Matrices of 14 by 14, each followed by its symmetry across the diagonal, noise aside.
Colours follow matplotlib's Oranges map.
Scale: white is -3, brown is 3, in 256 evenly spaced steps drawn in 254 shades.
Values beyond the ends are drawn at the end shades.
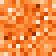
symmetric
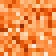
neither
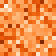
symmetric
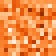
antisymmetric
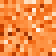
antisymmetric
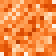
symmetric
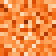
antisymmetric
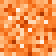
symmetric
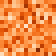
neither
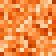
symmetric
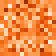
antisymmetric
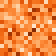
symmetric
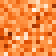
antisymmetric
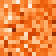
neither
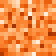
neither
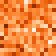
neither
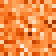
antisymmetric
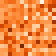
neither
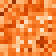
symmetric
